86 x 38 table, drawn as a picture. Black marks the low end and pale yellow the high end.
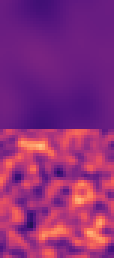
The table splits into 2 rows of 1 panel. Panel 1,1: low, smooth, faint in contrast. Panel 2,1: middling, blotchy, strong in contrast.
